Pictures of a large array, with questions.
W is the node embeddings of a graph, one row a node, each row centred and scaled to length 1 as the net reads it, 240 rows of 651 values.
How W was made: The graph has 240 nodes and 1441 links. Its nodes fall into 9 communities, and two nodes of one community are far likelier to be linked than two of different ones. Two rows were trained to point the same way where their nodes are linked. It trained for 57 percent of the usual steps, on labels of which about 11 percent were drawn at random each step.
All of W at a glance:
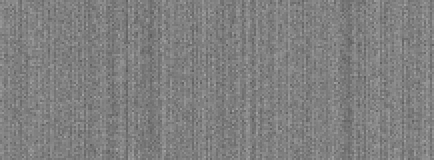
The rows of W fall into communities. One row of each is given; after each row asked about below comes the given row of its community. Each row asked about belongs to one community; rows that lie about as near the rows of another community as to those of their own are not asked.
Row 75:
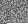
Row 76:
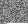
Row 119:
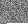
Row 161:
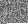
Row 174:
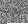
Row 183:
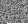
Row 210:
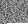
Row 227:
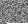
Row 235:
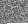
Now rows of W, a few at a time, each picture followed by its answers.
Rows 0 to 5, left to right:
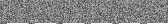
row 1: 235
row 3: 76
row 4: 210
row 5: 76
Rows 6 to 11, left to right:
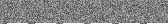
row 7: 235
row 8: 76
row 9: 210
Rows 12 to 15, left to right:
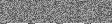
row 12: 119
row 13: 75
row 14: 183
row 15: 76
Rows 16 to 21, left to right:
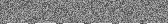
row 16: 75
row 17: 76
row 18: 183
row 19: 119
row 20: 210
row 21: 75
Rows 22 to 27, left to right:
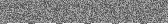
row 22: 76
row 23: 235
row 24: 210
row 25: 210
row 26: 119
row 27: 235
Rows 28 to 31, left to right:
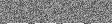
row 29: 183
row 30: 75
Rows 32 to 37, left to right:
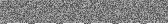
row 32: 76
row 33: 174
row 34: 227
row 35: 227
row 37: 76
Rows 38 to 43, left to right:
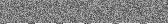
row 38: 174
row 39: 174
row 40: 183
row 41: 76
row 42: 76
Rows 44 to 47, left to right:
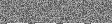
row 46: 76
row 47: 119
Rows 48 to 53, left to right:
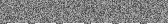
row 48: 235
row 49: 183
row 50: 174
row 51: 210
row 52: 75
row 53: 210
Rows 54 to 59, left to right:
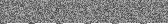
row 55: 210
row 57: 119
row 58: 76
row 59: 183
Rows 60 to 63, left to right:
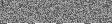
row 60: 75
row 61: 161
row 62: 161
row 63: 75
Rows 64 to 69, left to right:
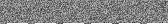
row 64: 161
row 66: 235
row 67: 76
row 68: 75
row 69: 227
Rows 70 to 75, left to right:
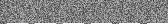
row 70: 235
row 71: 119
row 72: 76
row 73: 161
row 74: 183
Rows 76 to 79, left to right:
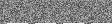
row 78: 227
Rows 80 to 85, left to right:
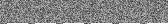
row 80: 75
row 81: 119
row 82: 119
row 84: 75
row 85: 119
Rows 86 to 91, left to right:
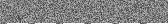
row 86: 235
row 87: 119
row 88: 235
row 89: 235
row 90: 119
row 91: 119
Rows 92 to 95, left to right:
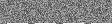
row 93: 210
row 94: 235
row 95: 119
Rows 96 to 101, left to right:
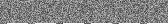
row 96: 161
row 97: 227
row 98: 210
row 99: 75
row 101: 227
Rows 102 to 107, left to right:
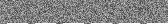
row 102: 119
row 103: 235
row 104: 174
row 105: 174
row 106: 76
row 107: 183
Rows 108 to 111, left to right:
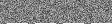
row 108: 75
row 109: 227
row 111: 183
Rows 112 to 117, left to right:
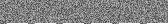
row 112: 174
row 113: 227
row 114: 75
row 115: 227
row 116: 161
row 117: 119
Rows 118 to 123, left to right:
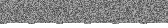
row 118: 210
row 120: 161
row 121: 183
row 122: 76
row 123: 183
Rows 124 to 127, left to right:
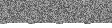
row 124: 119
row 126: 210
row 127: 210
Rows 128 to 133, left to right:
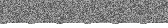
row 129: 183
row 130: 76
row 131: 183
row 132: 174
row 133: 75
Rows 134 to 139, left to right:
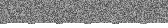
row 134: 119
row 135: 227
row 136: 210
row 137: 235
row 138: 119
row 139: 76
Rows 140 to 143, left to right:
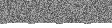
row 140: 161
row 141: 161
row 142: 210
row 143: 227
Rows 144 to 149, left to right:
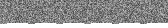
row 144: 161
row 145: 76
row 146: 161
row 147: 161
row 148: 227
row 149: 174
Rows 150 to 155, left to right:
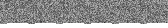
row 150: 75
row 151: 183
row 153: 183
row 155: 210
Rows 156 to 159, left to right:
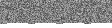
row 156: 161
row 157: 76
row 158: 227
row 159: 227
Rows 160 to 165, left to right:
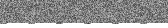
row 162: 235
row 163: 75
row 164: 174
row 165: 161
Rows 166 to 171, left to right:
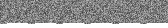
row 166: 161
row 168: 76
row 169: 174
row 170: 235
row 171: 75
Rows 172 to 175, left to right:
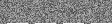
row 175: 119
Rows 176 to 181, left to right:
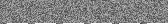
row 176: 183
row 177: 227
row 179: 119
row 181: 235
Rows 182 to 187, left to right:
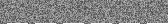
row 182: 235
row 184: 183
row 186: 76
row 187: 174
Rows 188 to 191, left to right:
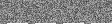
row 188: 76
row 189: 235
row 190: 235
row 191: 183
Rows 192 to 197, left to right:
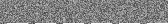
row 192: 174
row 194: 210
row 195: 227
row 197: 119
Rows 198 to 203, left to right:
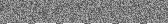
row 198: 75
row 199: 76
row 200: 227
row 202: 174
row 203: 76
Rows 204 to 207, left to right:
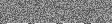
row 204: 227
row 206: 161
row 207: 183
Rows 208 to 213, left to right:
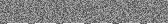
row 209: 119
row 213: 183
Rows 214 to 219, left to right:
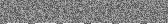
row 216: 161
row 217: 119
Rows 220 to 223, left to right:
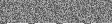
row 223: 119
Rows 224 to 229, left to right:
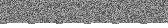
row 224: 119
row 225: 183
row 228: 75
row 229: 235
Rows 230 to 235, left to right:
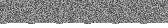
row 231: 119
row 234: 235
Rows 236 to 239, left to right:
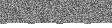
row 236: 76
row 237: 183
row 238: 235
